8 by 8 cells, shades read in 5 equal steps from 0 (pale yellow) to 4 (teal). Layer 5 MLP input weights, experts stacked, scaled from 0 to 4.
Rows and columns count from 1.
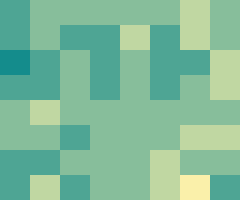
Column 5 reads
2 1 2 2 2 2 2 2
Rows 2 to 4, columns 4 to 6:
3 1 3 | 3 2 3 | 3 2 3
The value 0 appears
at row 8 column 7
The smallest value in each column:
2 1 2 2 1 1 0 1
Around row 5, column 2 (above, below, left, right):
3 2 2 2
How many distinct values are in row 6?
3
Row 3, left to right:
4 3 2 3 2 3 3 1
